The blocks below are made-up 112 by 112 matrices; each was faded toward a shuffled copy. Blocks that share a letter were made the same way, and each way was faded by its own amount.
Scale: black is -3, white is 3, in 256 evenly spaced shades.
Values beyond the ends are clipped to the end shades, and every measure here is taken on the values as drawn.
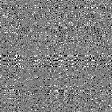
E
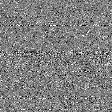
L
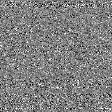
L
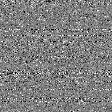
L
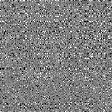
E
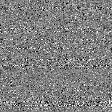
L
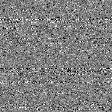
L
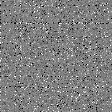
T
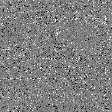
T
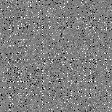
T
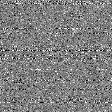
L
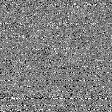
L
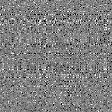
E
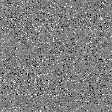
T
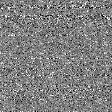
L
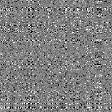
E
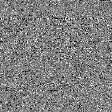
L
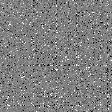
T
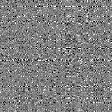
E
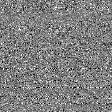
L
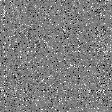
T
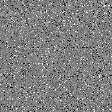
T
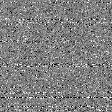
L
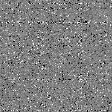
T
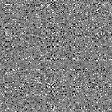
E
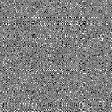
E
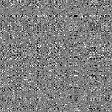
E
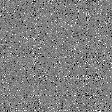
T
